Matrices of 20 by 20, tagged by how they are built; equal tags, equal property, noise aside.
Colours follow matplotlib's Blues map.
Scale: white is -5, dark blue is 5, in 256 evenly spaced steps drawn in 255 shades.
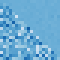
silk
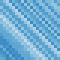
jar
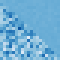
silk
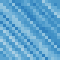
jar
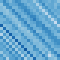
jar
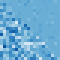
silk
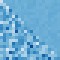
silk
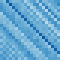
jar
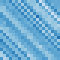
jar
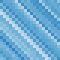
jar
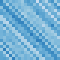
jar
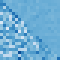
silk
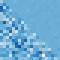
silk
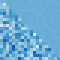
silk
